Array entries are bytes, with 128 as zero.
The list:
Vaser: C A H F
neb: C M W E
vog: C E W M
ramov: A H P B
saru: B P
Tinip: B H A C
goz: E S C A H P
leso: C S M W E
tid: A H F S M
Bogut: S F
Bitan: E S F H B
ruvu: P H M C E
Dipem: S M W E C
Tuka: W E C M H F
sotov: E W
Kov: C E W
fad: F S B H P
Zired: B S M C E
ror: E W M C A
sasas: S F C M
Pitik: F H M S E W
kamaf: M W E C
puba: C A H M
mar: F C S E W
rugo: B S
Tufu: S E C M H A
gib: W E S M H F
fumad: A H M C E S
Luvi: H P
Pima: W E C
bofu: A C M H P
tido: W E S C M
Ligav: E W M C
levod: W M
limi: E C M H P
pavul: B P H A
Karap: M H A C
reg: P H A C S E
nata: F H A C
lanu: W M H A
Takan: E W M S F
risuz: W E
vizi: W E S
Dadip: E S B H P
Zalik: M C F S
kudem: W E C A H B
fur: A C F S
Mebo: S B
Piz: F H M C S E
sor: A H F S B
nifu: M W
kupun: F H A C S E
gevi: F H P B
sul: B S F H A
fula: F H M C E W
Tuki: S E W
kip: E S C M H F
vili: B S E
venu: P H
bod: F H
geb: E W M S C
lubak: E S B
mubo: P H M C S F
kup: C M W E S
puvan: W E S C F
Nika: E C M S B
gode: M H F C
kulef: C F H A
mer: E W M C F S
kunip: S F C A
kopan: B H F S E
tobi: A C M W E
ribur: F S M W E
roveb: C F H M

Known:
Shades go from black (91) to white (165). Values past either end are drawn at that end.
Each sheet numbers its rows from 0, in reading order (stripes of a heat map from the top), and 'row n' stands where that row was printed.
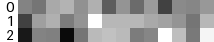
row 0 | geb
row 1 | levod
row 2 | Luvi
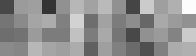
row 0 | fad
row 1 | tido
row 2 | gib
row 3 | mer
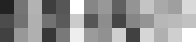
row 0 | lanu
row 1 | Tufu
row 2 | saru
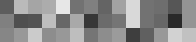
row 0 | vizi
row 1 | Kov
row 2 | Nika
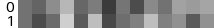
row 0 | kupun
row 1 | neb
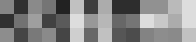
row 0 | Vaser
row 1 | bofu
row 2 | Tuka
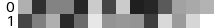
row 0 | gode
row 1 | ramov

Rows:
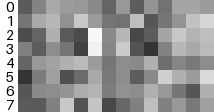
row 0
fumad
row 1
lubak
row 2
puba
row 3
roveb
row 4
kup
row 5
goz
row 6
Pitik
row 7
tobi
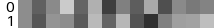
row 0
Dipem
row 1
kip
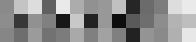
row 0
Mebo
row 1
nata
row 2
Bitan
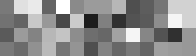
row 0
rugo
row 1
kunip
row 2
Tuki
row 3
Piz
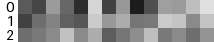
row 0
kulef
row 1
limi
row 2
leso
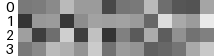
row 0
mar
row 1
Dadip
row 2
kamaf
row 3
Takan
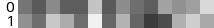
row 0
kudem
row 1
sasas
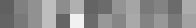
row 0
ribur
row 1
vog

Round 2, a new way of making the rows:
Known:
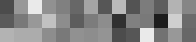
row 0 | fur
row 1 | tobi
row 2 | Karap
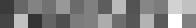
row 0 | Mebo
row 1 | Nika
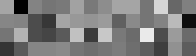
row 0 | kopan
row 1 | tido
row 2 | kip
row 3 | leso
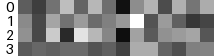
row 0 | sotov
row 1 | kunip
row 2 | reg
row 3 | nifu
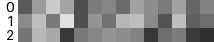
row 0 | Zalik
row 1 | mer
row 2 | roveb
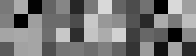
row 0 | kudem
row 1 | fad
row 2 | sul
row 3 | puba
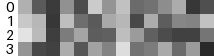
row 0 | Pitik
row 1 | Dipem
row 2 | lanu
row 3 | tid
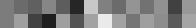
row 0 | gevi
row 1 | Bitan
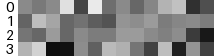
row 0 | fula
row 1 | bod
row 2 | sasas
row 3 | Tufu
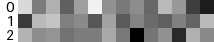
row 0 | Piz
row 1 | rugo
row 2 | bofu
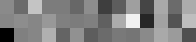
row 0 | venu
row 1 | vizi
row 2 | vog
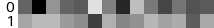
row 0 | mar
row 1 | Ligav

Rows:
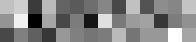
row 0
kamaf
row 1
Tuka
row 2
lubak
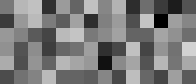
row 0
kulef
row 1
Vaser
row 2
puvan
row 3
Luvi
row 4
vili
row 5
neb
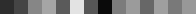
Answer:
Kov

